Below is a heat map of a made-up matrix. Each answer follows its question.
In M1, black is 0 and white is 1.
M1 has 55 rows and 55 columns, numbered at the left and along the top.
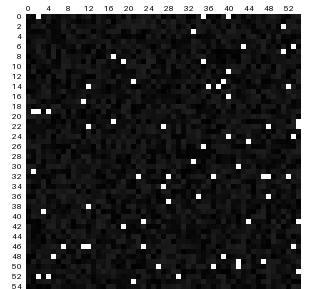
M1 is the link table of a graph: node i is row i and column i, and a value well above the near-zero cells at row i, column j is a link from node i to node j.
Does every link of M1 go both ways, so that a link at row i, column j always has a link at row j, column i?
no
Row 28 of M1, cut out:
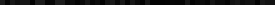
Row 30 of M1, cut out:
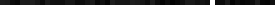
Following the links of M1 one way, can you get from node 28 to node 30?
no
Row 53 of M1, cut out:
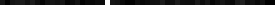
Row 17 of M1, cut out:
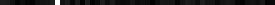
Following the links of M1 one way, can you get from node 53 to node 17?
yes
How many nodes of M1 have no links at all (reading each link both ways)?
5
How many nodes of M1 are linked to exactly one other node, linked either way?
7
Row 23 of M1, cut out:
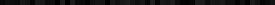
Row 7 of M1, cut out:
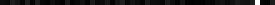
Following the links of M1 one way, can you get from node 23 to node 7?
no
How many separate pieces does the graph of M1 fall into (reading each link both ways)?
6
